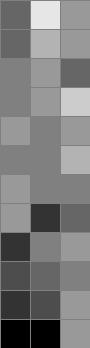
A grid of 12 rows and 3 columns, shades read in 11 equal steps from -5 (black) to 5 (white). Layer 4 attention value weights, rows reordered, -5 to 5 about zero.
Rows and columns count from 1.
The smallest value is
-5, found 2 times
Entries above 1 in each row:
1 1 0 1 0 1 0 0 0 0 0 0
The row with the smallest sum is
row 12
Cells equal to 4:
1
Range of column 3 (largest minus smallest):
4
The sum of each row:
4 2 0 4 2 2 1 -3 -2 -3 -4 -9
